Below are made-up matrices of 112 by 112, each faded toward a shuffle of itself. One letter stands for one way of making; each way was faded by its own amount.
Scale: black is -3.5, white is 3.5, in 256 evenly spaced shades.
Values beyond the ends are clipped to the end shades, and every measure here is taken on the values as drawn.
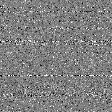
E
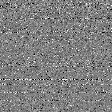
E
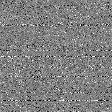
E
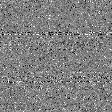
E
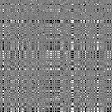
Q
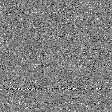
E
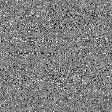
E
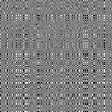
Q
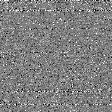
E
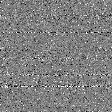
E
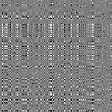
Q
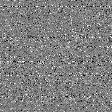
E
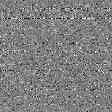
E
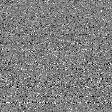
E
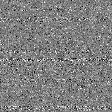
E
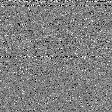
E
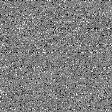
E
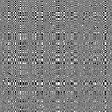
Q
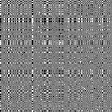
Q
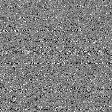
E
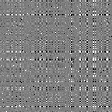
Q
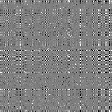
Q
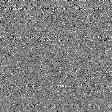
E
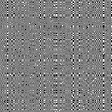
Q
